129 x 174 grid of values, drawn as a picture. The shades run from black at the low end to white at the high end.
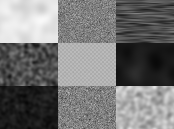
The table splits into 3 rows of 3 panels. Panel 1,1: very high, smooth, faint in contrast. Panel 1,2: middling, fine-grained. Panel 1,3: low, streaked across. Panel 2,1: low, blotchy. Panel 2,2: high, checkered, faint in contrast. Panel 2,3: very low, smooth, faint in contrast. Panel 3,1: very low, blotchy, faint in contrast. Panel 3,2: middling, fine-grained. Panel 3,3: high, blotchy.
